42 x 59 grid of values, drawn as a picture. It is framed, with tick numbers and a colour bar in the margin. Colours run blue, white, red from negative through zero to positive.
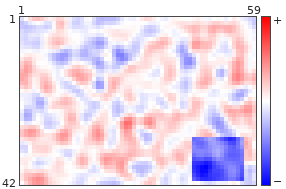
Roughest part: bottom right. Ninth with the lowest average: bottom right. Histogram: skewed, a long tail of low values. Odd patch: lower, in the bottom right. Grain: blotchy. Average level on the scale: 50%.
